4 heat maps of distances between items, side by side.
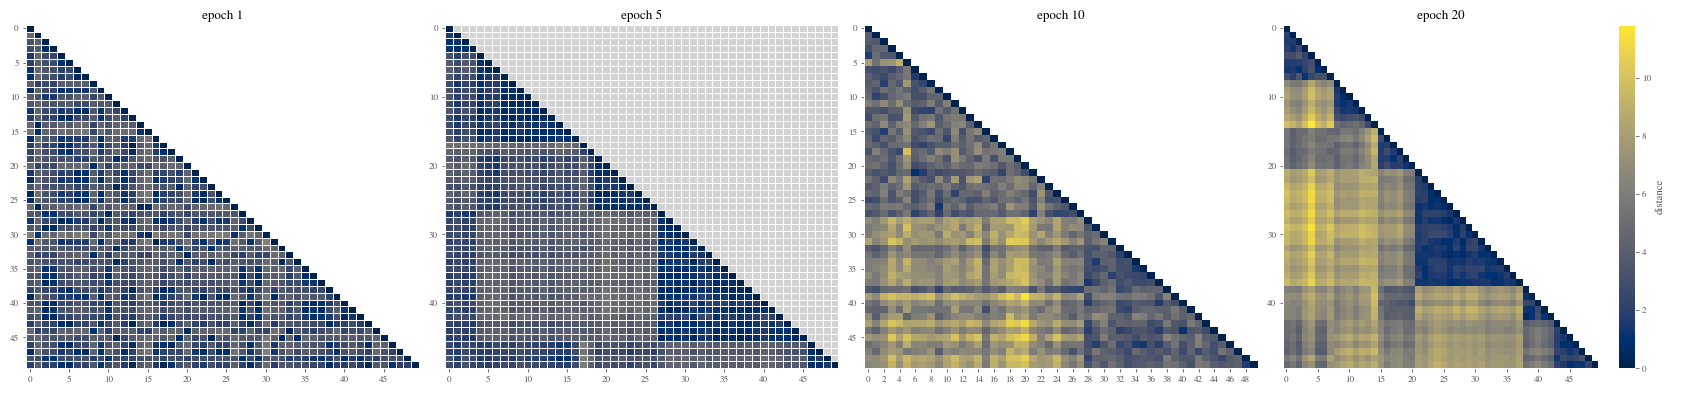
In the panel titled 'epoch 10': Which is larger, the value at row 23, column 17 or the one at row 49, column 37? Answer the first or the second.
the first
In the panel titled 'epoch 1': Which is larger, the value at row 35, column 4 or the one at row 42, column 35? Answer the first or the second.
the first
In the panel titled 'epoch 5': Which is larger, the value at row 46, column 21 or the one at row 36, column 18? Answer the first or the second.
the second
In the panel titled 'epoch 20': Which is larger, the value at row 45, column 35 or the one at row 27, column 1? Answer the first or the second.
the second
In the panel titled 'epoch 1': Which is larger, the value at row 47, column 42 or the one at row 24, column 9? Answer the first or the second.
the first
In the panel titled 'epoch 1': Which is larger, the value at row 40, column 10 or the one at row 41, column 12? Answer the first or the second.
the second
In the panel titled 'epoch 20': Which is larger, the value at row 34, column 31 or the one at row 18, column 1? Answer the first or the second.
the second
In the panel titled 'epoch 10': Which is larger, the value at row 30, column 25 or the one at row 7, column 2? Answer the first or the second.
the first
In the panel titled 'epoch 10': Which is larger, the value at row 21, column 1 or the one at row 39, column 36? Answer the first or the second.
the second
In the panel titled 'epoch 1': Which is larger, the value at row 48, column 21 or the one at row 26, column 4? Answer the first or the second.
the second
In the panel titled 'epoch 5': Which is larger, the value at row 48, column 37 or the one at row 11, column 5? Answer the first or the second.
the first
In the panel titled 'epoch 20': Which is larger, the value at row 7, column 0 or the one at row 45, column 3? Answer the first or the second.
the second
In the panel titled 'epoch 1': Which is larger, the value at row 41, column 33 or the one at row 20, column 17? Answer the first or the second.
the second
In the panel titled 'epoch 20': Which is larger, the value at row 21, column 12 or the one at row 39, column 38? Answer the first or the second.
the first
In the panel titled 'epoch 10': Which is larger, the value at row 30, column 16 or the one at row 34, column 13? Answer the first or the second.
the first
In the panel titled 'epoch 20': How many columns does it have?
50
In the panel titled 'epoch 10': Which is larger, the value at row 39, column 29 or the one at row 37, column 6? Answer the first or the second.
the second
